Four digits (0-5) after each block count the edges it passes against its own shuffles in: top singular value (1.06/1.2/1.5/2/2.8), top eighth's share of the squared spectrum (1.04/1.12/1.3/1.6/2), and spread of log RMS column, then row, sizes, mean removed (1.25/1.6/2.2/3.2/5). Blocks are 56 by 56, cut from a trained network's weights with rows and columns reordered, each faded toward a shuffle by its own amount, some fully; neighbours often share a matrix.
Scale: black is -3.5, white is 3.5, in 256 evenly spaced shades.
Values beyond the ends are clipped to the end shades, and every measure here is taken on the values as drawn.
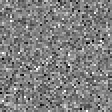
0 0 0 0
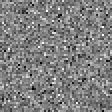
0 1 0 0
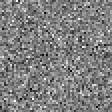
0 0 0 0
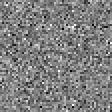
1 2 0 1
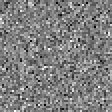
0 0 0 0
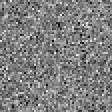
0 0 0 0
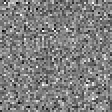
2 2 1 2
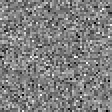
0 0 0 0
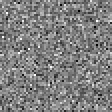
0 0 0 0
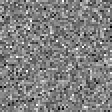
0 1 0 0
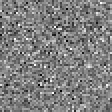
1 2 0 2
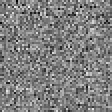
2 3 1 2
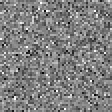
1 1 0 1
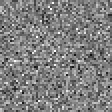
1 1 0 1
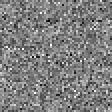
0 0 0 1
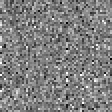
3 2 2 1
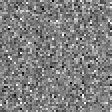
2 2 1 0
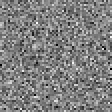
2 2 1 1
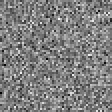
1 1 0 0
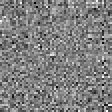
3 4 2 1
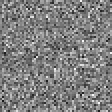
3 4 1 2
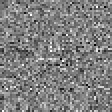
2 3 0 2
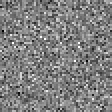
1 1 0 0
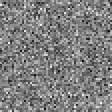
1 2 0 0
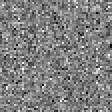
1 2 2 0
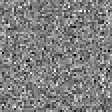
2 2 2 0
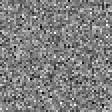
1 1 0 0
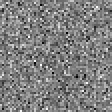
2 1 2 0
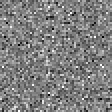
0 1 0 0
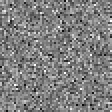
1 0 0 0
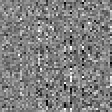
3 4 3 0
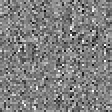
2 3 3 0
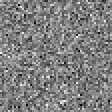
2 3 1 1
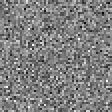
2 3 1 1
